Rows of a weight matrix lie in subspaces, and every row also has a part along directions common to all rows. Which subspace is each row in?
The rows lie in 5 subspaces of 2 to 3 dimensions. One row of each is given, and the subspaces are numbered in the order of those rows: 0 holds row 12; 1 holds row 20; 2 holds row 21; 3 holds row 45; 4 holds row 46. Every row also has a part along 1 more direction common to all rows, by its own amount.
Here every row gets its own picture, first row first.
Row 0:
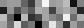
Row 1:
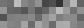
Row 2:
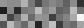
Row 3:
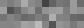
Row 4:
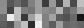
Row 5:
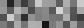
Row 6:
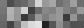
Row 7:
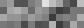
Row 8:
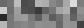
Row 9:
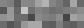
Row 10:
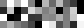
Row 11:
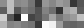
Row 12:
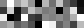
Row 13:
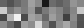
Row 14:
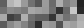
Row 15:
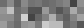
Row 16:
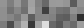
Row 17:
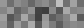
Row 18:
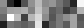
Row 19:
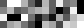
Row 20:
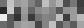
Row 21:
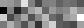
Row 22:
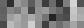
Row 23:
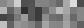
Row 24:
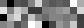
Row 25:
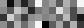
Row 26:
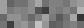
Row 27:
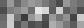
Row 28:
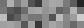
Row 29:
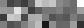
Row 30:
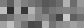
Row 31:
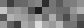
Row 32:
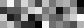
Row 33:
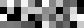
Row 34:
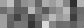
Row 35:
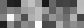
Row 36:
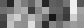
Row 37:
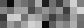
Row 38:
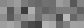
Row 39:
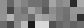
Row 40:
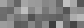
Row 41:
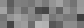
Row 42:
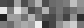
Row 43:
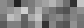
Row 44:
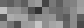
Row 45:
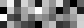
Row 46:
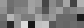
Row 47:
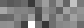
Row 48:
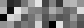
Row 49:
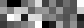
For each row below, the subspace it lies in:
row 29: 3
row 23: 3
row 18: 3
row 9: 1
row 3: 3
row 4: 4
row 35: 3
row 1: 3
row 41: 4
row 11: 0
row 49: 3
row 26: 4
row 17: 4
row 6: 1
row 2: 2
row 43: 3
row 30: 1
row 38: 1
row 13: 0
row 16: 4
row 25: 0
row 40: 1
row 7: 3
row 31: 0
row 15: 0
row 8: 3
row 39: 4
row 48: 1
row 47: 4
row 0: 0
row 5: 0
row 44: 0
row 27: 4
